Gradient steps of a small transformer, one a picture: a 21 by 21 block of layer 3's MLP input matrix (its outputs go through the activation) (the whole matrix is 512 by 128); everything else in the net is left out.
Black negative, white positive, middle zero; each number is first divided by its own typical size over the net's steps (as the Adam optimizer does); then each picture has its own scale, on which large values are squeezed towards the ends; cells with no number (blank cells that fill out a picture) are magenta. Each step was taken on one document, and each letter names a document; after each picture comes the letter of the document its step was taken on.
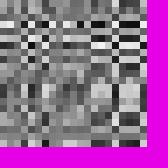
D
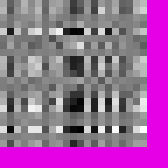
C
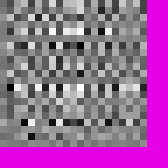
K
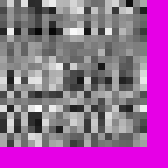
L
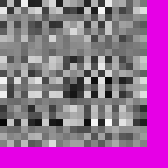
L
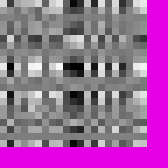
C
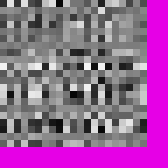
L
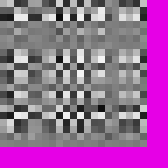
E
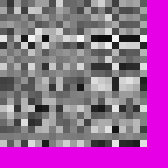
D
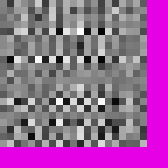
K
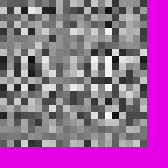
D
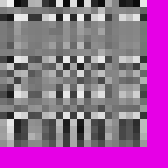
E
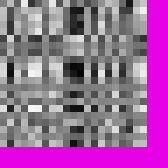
C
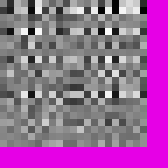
K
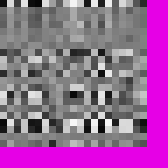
L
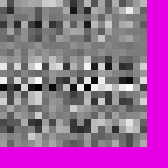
L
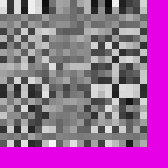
D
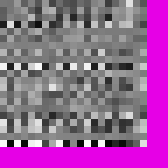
L
